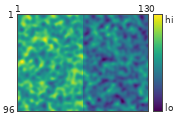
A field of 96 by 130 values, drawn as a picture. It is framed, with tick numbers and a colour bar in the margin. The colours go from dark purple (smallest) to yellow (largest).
The values follow a bell shape. The ninth with the highest average is the top left. The left part is higher, up to a seam about 50% of the way across.
